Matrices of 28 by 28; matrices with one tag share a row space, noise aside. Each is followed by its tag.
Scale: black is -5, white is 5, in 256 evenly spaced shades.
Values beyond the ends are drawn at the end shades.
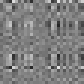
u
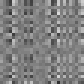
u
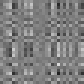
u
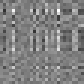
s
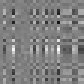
s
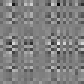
u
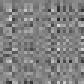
u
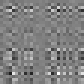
u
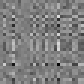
s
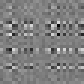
u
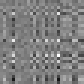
s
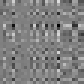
s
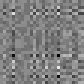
s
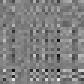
s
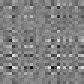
u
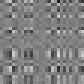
u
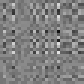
s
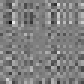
u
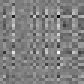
s
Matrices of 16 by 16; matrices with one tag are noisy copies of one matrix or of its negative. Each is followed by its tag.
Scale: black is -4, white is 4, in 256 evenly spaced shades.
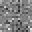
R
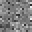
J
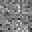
R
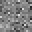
J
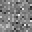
J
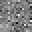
J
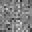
R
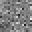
J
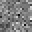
J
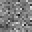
J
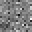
J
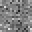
R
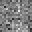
R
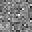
J
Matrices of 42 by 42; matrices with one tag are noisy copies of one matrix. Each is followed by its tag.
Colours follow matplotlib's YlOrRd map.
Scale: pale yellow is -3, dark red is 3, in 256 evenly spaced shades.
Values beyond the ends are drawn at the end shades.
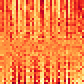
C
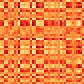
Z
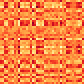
Z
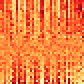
C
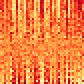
C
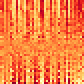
C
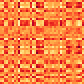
Z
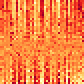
C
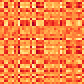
Z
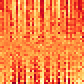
C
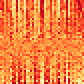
C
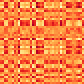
Z
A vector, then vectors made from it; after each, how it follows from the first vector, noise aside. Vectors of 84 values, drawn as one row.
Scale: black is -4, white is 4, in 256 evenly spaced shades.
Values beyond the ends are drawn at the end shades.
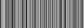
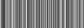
negated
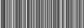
negated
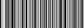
scaled up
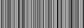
reversed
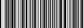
scaled up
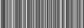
negated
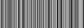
reversed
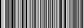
scaled up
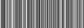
negated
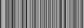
copied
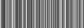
negated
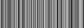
reversed
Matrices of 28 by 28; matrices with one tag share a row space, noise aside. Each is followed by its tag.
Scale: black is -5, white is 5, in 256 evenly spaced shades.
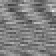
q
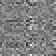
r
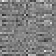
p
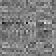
p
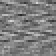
q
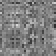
r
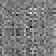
r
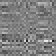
p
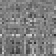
r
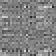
p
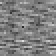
q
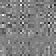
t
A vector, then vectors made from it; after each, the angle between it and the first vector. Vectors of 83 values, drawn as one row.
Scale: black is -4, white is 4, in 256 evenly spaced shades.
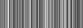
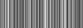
nearly parallel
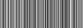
partly opposed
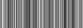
partly opposed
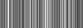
nearly parallel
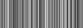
nearly parallel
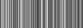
partly aligned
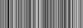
nearly opposite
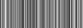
orthogonal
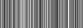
partly aligned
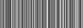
orthogonal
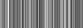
nearly parallel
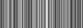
partly aligned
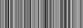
nearly opposite
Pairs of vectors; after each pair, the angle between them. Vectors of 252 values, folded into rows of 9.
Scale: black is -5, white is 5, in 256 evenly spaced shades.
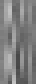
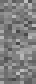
orthogonal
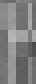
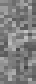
partly aligned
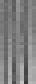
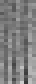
nearly parallel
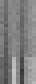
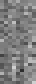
partly aligned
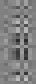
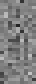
partly aligned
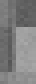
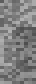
partly opposed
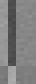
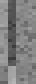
nearly parallel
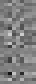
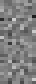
partly opposed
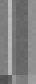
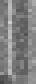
nearly parallel
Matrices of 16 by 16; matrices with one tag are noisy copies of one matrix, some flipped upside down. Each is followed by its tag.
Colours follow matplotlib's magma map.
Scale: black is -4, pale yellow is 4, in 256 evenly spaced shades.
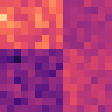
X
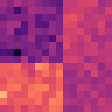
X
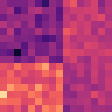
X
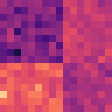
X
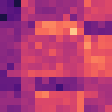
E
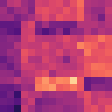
E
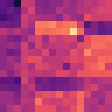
E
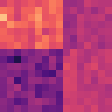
X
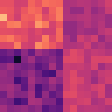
X
